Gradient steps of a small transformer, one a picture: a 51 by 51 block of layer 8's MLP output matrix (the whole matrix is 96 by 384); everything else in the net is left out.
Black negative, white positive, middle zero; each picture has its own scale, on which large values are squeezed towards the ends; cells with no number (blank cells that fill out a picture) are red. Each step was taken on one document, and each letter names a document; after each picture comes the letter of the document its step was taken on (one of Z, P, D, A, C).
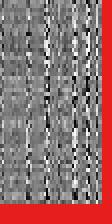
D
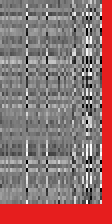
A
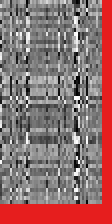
D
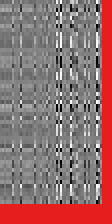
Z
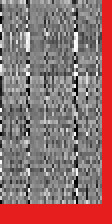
D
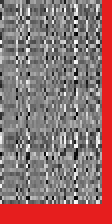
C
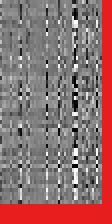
D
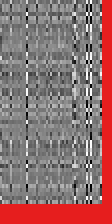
A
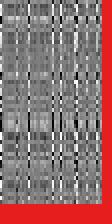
C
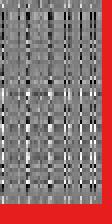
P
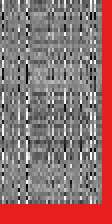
P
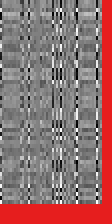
C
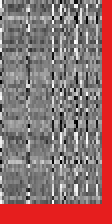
C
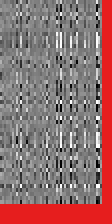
Z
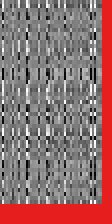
P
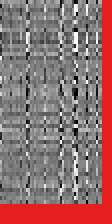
D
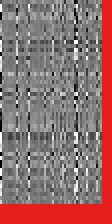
C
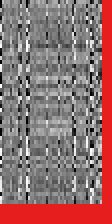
D
